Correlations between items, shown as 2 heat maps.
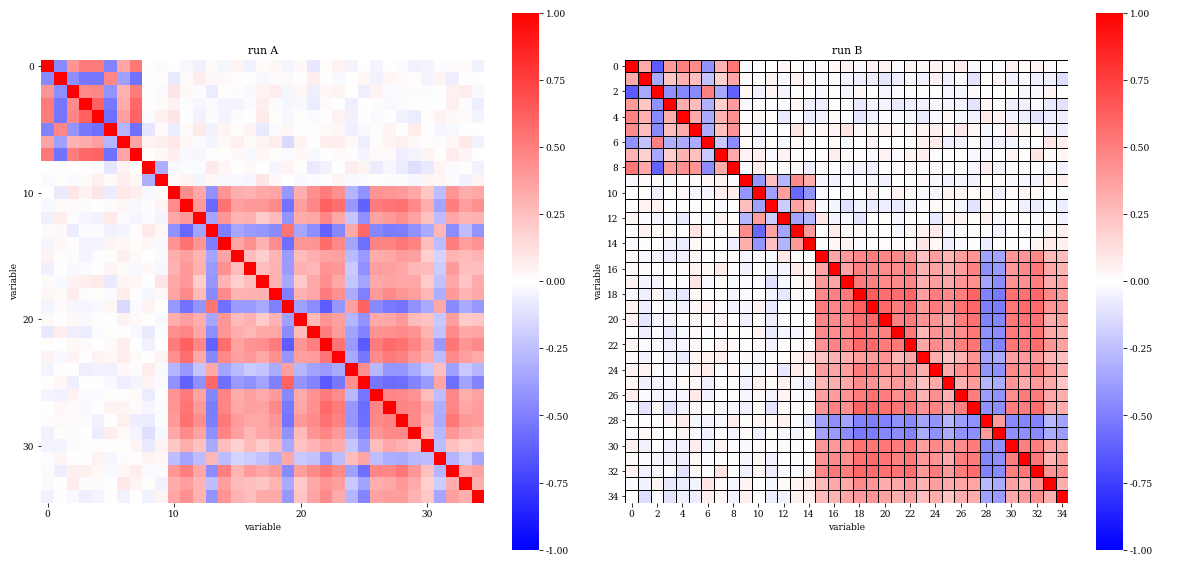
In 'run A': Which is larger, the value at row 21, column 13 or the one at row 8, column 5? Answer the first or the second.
the second
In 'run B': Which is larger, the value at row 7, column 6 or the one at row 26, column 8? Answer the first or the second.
the second
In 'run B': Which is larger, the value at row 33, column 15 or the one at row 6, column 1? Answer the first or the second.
the first
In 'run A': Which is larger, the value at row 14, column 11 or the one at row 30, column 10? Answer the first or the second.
the first
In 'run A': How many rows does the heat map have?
35
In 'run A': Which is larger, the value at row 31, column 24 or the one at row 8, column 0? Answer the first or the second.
the first
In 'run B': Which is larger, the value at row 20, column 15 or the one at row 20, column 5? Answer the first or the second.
the first
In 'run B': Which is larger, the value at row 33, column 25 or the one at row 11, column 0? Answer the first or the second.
the first
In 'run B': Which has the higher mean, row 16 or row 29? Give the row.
16
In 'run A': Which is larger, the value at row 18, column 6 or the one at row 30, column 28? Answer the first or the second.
the second
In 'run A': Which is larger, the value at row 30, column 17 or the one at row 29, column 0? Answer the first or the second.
the first
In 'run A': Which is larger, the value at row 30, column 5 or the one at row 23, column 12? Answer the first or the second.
the second
